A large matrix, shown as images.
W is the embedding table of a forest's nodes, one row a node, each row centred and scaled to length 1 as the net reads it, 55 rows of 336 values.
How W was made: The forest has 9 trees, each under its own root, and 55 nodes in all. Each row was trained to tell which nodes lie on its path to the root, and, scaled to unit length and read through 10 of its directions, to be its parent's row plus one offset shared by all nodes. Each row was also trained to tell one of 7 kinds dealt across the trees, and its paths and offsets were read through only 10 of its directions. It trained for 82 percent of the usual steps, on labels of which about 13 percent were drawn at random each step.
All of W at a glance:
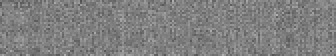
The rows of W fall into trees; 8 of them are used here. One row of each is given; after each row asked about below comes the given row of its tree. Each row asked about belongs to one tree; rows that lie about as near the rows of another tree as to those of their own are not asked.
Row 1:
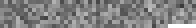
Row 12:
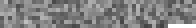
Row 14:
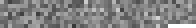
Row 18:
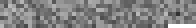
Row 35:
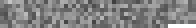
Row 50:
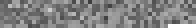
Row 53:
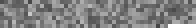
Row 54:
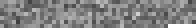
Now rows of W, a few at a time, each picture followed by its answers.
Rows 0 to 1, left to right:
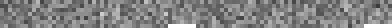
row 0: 50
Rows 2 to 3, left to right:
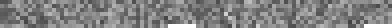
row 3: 35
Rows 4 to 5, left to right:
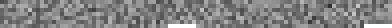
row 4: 53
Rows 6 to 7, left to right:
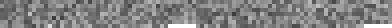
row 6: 35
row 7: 35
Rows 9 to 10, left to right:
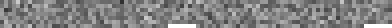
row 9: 1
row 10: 14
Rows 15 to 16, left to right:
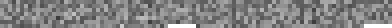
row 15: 14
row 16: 12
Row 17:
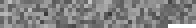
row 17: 53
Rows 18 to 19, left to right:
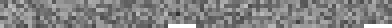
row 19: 14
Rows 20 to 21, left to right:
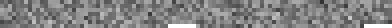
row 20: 14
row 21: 54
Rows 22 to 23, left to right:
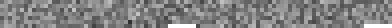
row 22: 53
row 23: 12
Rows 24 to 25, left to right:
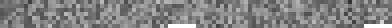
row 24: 35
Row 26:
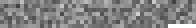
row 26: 53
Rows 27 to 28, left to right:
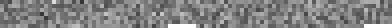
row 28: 54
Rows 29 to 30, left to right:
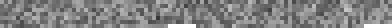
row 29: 54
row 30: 1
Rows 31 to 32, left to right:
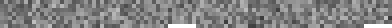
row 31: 50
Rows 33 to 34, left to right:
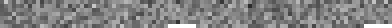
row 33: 50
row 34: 50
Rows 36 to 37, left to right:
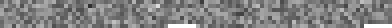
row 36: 1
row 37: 54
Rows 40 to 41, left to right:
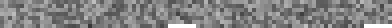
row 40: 12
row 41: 18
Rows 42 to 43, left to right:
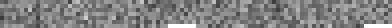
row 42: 53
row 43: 50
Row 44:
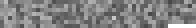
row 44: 12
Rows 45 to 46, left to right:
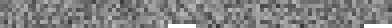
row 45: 1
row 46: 14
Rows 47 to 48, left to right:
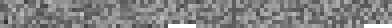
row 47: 50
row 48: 53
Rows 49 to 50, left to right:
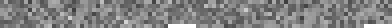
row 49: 14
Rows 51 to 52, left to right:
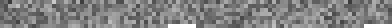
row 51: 50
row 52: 14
